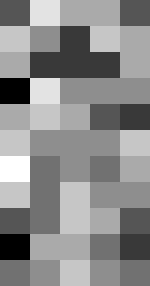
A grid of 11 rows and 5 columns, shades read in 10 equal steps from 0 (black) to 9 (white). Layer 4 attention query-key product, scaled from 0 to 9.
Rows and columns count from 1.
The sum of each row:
26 27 18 23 24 29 28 28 23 18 25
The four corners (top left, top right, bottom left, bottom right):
3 3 4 4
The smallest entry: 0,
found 2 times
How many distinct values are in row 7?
4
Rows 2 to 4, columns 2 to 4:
5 2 7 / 2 2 2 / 8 5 5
